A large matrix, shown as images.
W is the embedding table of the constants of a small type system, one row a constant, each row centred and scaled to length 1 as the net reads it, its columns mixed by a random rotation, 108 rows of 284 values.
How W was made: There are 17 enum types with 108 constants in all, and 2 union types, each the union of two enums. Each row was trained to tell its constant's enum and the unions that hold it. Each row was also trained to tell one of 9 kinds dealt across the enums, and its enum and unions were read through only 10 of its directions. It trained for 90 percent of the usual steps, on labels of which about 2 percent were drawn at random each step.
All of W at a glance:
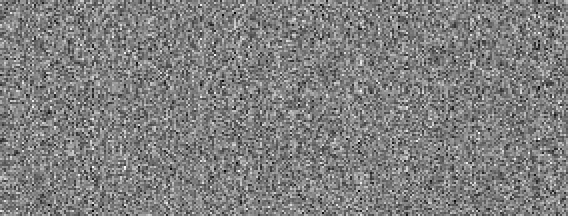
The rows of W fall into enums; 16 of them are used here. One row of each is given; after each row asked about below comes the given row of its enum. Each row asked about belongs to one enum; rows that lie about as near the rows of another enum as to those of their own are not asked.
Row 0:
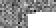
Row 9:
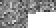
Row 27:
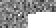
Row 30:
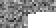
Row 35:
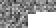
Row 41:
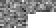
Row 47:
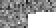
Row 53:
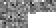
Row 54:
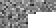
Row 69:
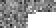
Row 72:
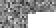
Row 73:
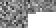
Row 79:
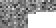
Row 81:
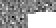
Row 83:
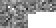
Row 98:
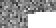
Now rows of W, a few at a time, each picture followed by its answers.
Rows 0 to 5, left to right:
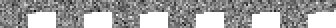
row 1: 27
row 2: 53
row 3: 73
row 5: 98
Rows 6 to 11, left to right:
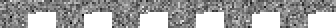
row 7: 47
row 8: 69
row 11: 9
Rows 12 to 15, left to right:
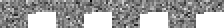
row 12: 79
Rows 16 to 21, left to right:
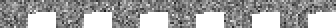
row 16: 69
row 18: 73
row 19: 53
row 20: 0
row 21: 0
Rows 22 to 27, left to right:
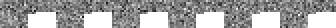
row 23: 53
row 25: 53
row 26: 35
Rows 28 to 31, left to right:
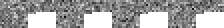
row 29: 54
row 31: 9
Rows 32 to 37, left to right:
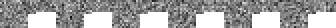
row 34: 9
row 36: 53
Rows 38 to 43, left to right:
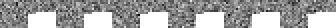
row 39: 73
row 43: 0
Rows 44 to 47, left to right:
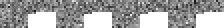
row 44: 0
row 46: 27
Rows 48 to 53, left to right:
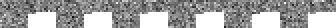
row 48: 53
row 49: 41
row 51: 83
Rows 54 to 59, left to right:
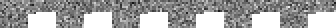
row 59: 98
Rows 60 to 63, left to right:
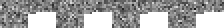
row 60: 35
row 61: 47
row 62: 47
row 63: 98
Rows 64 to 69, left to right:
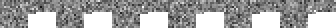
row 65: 83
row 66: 35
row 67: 47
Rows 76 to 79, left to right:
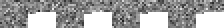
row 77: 35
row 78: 73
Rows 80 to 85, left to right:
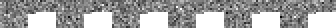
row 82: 47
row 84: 35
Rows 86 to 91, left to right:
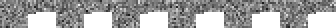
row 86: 27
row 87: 83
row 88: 79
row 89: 0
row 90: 73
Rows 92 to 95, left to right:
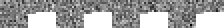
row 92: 81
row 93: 83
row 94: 9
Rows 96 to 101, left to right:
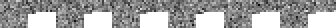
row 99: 41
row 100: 98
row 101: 98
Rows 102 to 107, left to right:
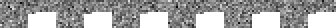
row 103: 0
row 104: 9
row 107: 9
